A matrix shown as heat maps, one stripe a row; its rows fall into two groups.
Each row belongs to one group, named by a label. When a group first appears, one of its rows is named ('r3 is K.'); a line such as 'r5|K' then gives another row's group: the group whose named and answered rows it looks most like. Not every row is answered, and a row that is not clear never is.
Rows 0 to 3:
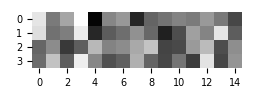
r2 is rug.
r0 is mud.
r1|mud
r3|rug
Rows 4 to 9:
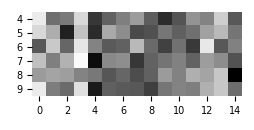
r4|mud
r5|mud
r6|rug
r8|mud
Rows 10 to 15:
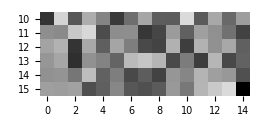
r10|rug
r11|mud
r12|mud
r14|mud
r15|mud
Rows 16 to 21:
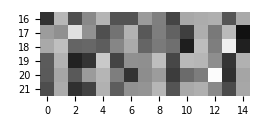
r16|rug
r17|mud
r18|mud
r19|rug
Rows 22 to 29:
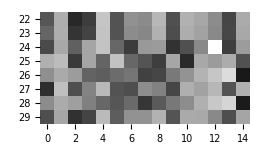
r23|rug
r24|rug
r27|rug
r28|mud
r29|rug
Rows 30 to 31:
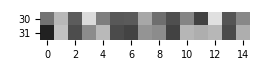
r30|rug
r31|rug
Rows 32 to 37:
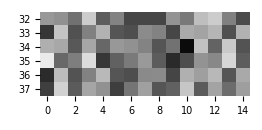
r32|mud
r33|rug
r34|mud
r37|rug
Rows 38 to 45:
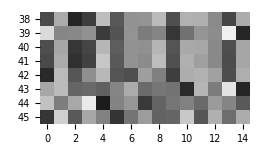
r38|rug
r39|mud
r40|rug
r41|rug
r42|rug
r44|mud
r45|rug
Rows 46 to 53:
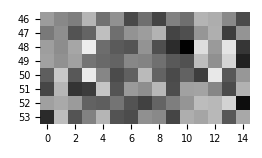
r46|mud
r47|rug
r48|mud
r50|rug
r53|rug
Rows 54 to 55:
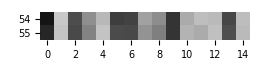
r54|rug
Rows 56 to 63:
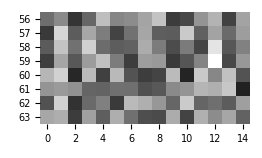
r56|rug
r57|rug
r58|rug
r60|mud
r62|rug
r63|mud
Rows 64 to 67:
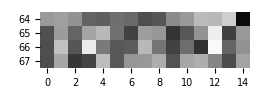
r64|mud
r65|rug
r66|rug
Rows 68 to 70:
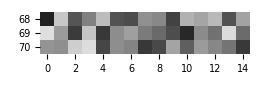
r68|rug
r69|mud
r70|mud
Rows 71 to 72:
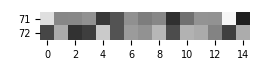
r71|mud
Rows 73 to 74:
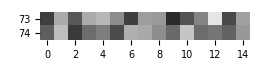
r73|rug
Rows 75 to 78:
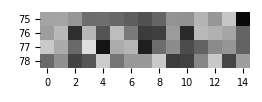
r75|mud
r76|mud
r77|mud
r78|rug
